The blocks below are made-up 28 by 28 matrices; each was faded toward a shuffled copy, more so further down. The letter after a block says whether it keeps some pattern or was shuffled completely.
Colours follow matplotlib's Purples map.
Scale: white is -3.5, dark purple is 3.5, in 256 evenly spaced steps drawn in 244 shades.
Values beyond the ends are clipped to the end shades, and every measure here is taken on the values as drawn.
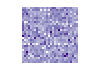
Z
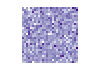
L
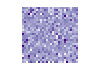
Z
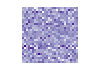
Z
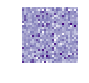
Z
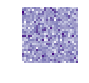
L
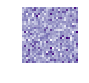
L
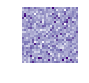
L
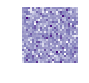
L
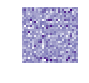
Z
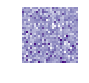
L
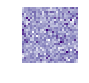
L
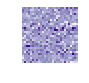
Z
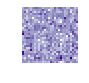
Z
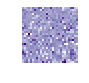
Z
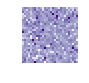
L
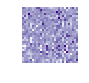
Z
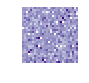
L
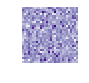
Z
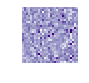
Z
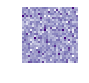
L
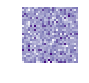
Z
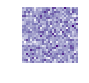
L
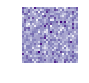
L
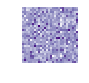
Z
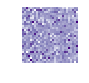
Z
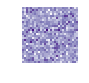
L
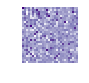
Z
